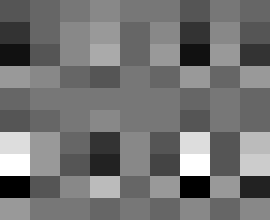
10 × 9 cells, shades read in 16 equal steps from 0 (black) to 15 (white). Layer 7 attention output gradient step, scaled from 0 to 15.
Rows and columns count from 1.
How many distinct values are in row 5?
2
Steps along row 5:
up same same same same down up down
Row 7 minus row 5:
7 2 -1 -4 1 -2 7 -2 5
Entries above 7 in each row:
1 4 4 4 0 1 5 5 4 3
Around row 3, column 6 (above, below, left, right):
8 6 6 1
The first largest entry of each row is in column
4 4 4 1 2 4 1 1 4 1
